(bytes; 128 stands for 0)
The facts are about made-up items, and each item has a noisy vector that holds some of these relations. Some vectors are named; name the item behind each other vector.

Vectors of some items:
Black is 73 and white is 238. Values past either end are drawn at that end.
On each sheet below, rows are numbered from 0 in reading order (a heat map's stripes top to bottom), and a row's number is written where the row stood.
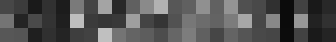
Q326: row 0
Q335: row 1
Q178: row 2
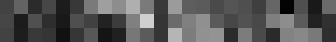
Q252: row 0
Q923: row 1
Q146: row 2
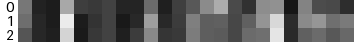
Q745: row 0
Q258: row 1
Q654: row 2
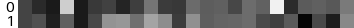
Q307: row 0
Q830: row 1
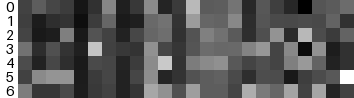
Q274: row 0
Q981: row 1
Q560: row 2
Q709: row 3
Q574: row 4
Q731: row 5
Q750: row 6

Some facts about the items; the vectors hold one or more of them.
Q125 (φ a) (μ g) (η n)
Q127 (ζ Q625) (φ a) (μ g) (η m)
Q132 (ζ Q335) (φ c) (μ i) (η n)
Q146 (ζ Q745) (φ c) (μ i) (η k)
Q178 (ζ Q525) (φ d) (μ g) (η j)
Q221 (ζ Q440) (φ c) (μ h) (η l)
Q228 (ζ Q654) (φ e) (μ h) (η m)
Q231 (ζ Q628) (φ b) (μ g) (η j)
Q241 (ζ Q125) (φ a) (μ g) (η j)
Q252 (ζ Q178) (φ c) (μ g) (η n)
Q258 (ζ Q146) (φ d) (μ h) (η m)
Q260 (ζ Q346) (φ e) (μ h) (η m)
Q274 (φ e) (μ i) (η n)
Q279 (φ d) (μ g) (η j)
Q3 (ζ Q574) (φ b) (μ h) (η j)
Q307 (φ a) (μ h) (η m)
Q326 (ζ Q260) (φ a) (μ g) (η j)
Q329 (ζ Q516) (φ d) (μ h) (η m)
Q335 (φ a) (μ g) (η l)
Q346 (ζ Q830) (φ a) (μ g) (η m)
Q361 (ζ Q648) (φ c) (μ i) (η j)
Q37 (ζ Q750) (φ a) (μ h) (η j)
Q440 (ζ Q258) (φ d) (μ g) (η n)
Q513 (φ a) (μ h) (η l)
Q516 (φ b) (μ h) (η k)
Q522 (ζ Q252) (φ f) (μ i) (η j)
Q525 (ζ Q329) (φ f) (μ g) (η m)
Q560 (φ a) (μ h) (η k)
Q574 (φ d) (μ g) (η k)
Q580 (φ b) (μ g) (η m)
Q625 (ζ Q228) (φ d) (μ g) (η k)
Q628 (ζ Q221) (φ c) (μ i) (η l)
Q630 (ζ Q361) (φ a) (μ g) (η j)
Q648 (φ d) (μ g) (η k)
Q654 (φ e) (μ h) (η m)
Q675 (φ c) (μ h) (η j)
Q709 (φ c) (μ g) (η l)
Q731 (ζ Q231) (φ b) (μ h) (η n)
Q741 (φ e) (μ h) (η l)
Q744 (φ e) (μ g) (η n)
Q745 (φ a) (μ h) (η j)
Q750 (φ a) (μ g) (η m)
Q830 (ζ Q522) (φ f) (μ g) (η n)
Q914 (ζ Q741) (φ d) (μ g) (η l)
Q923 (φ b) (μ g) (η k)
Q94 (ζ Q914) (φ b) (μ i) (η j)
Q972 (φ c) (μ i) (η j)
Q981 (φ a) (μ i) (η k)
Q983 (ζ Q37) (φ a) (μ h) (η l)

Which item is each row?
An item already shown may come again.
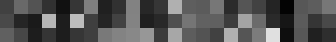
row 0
Q132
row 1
Q741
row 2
Q525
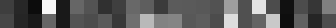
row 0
Q260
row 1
Q346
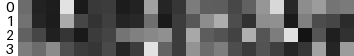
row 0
Q258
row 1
Q745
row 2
Q525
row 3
Q440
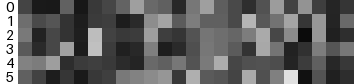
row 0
Q516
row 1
Q127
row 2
Q335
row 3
Q221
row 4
Q231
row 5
Q525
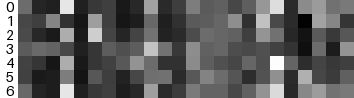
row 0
Q258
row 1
Q628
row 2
Q513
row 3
Q744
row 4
Q329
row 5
Q560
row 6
Q258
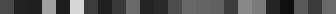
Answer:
Q983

